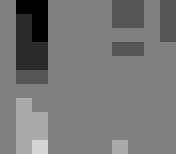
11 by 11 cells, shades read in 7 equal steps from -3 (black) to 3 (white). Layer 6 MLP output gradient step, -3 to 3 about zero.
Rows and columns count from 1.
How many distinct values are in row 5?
2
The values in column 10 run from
0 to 0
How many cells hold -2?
6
